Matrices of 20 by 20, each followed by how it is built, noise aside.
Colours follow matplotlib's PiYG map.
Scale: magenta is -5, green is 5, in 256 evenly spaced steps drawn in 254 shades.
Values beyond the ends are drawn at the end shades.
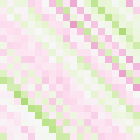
Toeplitz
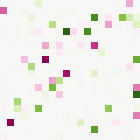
sparse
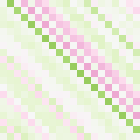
Toeplitz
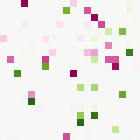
sparse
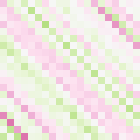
Toeplitz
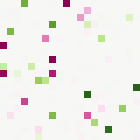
sparse
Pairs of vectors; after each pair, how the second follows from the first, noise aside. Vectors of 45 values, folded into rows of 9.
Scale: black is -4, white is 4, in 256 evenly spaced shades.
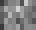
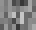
shuffled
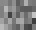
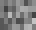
negated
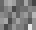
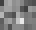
shuffled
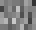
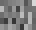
negated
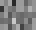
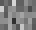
negated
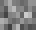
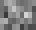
copied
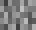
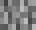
copied
